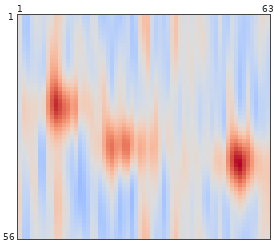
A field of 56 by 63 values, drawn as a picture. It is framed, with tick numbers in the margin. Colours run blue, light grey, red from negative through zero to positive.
Slope: none. Calmest part: top right. Bumps: three. Histogram: skewed, a long tail of high values. Lone odd cells: none. Average level on the scale: 50%.
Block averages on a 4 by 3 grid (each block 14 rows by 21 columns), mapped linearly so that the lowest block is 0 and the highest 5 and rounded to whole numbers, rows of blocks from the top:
1 0 0
5 2 0
1 5 5
0 0 1
